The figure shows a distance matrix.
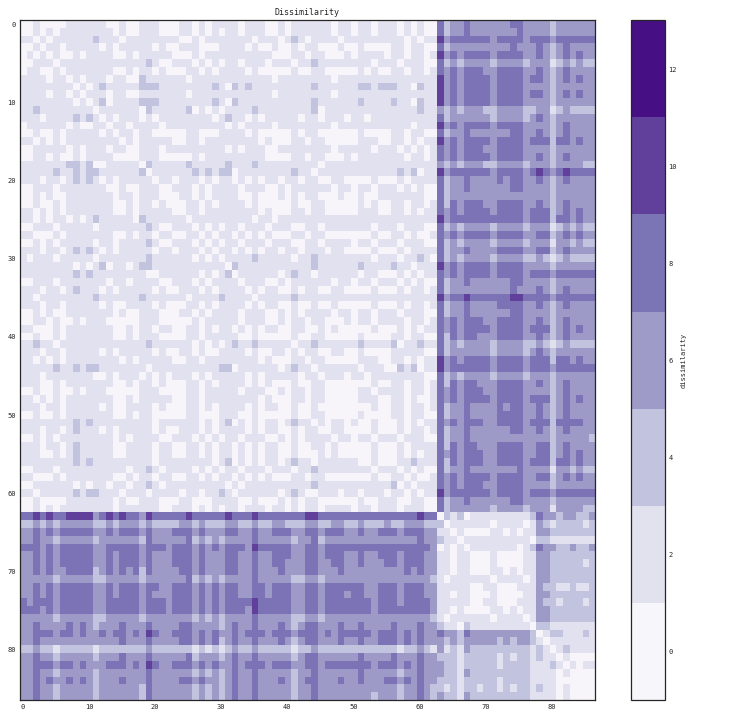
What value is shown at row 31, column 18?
4
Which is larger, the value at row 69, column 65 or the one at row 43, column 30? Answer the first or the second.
the second
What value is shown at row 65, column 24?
8
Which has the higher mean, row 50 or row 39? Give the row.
39
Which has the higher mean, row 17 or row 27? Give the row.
17
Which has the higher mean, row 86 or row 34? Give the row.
86
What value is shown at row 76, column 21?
6
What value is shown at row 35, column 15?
2
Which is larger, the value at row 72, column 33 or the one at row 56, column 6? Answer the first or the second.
the first
